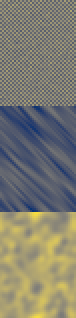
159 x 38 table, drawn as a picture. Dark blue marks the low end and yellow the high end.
The table splits into 3 rows of 1 panel. Panel 1,1: middling, checkered, strong in contrast. Panel 2,1: low, slanting down to the right. Panel 3,1: high, blotchy.
